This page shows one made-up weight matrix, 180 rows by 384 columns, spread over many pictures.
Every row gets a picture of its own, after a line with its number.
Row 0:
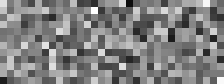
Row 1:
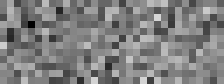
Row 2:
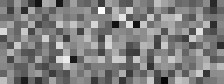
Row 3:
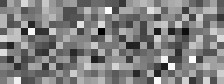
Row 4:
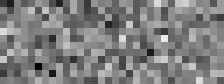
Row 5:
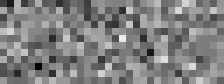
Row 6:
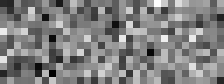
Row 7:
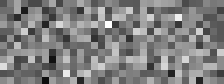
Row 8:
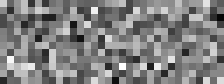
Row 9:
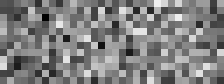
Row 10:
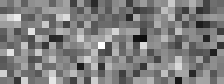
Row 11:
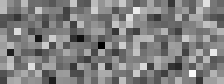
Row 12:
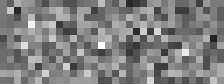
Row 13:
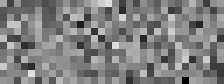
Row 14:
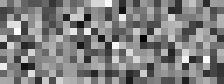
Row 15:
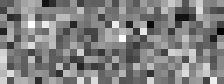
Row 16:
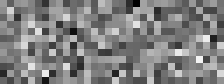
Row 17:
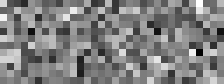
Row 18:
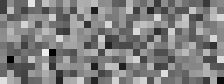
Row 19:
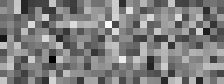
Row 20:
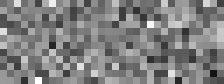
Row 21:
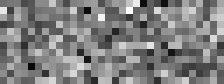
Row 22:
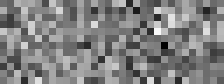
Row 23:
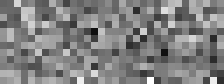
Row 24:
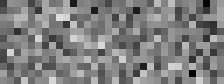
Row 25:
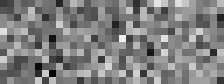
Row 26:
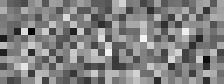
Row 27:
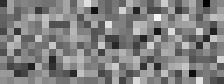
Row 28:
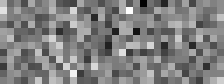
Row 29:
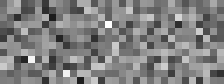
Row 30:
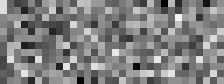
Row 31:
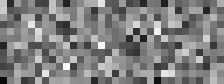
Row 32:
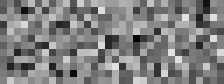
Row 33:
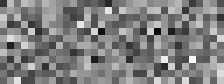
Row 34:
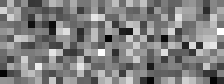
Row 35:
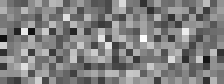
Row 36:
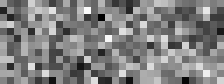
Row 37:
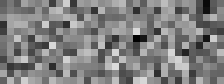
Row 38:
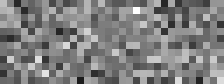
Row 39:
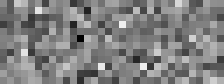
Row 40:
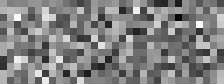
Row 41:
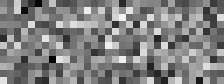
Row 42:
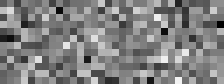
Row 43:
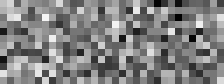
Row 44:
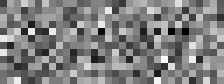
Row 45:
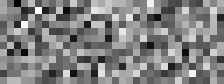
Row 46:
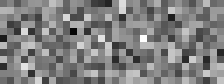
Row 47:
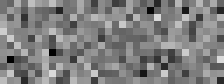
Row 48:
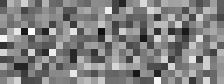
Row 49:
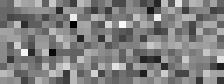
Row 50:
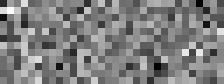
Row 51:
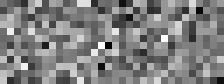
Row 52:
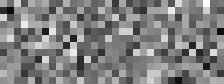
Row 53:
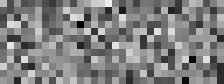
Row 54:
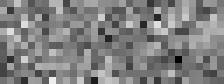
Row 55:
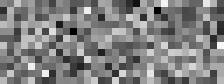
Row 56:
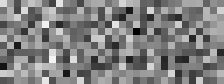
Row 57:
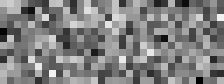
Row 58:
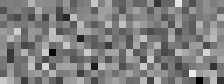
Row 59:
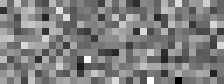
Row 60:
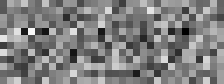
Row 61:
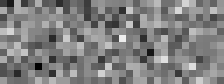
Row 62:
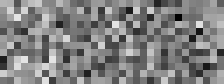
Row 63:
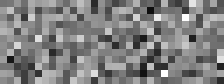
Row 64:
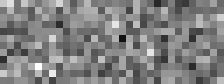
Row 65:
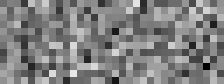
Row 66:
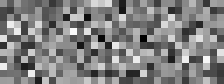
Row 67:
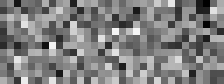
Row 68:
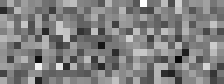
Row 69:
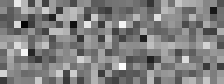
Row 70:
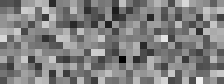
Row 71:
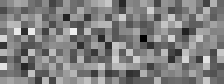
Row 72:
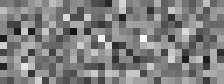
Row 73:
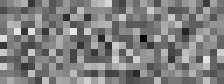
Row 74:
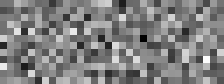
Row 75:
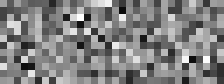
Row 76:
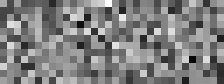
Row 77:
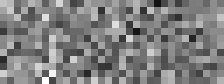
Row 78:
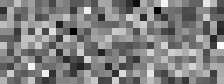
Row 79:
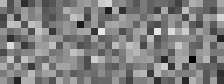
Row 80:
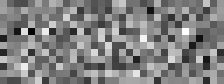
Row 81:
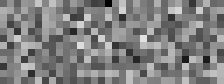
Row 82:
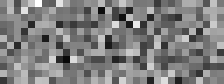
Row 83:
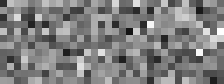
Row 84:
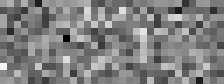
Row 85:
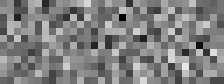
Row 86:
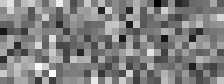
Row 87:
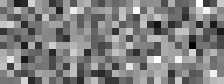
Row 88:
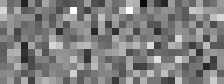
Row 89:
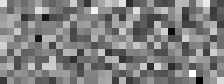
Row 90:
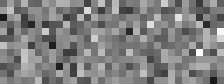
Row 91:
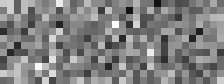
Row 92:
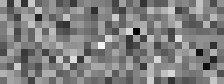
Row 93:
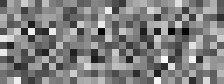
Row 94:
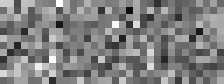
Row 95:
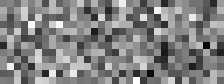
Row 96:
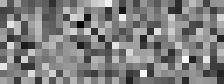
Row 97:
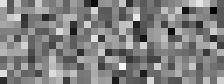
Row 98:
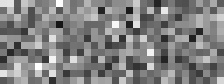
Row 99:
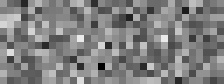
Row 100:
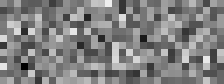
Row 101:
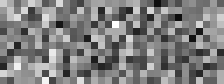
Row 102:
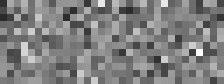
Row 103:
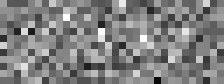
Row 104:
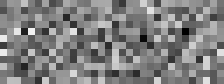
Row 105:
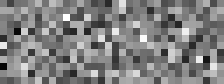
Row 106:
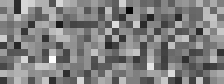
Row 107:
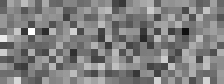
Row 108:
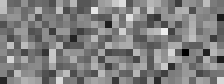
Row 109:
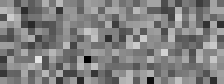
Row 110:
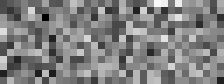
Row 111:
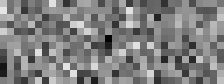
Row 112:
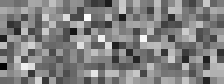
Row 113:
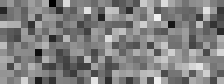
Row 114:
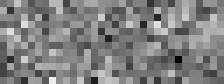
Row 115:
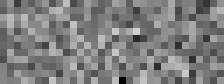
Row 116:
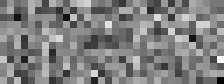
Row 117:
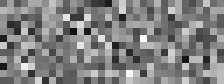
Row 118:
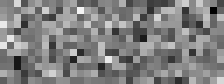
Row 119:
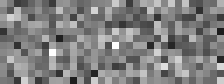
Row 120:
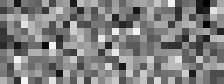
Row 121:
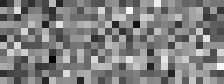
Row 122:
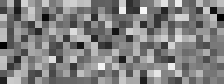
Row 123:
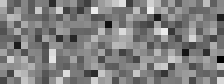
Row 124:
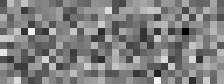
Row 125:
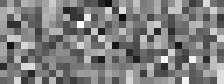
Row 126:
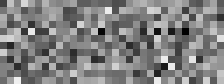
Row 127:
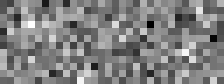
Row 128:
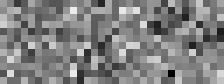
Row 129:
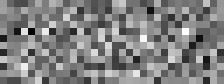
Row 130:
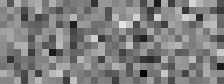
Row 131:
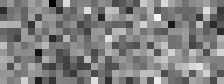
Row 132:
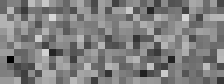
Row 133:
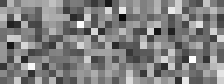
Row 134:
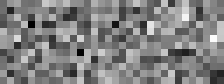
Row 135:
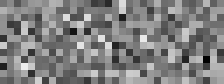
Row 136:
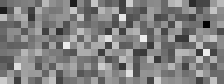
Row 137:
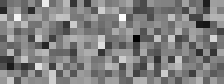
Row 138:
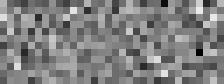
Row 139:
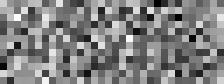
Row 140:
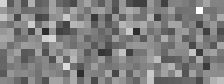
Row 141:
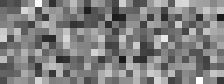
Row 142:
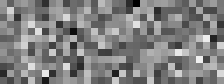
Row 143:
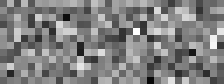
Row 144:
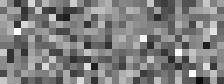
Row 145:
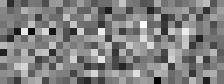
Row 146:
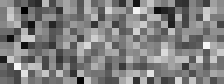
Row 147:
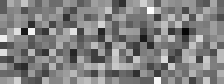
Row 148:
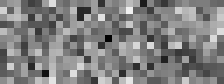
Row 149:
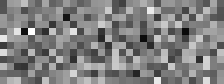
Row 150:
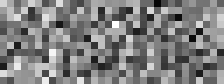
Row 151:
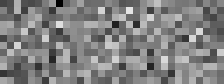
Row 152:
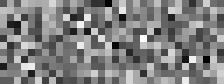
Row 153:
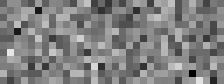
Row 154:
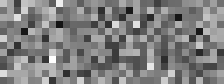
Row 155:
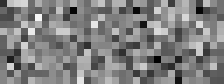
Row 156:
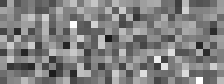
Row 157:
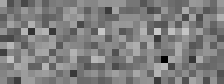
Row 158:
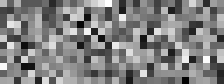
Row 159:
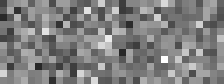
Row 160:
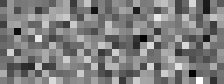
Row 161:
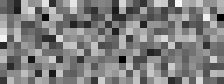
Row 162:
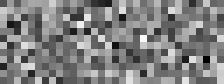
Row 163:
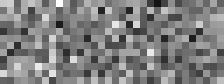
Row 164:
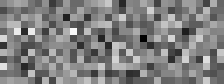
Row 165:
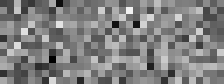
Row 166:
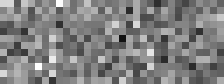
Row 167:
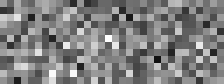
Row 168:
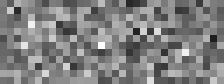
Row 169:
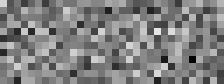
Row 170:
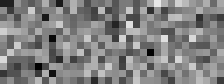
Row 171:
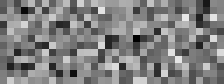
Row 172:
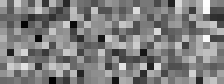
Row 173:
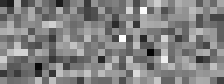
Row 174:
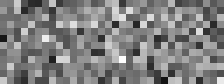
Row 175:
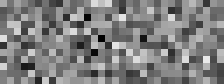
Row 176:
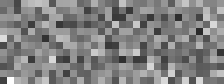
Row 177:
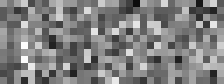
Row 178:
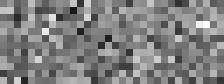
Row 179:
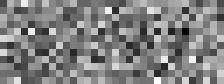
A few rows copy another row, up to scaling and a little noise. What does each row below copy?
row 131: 113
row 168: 12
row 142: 16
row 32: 171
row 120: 67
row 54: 114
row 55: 78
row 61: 5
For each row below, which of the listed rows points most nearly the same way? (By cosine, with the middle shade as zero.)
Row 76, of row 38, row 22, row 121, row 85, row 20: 121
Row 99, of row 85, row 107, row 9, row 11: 85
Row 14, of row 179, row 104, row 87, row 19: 104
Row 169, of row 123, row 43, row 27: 27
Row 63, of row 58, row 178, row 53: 178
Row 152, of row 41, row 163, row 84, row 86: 163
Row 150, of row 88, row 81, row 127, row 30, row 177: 81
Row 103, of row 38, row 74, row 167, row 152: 152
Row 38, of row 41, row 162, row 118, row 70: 41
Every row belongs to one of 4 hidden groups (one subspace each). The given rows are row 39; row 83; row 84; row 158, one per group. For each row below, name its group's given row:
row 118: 39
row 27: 39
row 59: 83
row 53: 158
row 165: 84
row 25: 84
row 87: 83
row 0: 39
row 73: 158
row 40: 84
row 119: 39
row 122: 84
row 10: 39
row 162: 158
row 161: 84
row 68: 83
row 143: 83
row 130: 39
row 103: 158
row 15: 83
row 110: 84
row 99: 39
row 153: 39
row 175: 158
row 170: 84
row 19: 84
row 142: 83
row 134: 83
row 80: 158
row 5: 84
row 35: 158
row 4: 84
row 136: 39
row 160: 39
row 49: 39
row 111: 83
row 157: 158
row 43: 84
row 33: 158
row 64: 84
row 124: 158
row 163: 84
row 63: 39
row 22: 83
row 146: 83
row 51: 39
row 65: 83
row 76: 158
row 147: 158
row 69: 39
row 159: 83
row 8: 39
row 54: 83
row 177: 83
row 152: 158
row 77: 84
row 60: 158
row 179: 158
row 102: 83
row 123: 39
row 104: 158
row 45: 39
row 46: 158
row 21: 83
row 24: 39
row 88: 83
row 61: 84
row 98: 84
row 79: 158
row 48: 158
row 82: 84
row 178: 39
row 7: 84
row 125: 158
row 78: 83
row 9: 84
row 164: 158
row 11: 39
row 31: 83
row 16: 83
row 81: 158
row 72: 158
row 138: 83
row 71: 158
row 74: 158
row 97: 39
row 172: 39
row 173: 84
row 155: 83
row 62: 84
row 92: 83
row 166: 84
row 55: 83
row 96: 158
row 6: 84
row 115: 39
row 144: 39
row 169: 158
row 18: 39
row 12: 83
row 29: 84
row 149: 158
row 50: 83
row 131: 83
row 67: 39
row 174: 84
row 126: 158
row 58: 39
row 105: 158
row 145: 158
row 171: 39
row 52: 83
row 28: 83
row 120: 39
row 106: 84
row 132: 39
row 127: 83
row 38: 83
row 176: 84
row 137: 39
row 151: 84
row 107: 158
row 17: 83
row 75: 158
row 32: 39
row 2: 84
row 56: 84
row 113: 83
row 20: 83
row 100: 158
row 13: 158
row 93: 158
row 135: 158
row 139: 84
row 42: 83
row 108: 39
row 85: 39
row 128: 83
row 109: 83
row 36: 83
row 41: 84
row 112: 158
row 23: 83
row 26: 158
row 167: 39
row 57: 84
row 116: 39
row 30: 83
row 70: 84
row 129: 158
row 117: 158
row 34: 83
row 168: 83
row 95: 83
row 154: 84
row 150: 84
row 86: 84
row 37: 39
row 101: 84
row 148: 83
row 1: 83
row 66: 158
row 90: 83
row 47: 39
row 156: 39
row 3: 158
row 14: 158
